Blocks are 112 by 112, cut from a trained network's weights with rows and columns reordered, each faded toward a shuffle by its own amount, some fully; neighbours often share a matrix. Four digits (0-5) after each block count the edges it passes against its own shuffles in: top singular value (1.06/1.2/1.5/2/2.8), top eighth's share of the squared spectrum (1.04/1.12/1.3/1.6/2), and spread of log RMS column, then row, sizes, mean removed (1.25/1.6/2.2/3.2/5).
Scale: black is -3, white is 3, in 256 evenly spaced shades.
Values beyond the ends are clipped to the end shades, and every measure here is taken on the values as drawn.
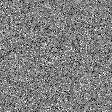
2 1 0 1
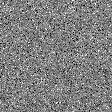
0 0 0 0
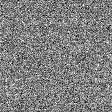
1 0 0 0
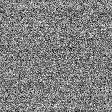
1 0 0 0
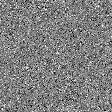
0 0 0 0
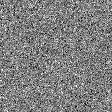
0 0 0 0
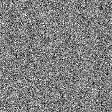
2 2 1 1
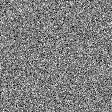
0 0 0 0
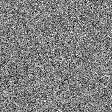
0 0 0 0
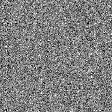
2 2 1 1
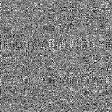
4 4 3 3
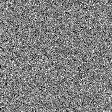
1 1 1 0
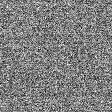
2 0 0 0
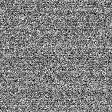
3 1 0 0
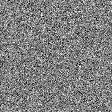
2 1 0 0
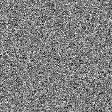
2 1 1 0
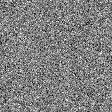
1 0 0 0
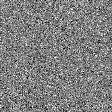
1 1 0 1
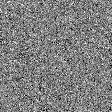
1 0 0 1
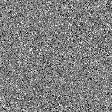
2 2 1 1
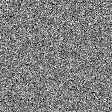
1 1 0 1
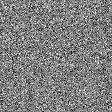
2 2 0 1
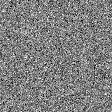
1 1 0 0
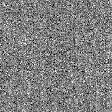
2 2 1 2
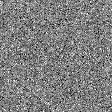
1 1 0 1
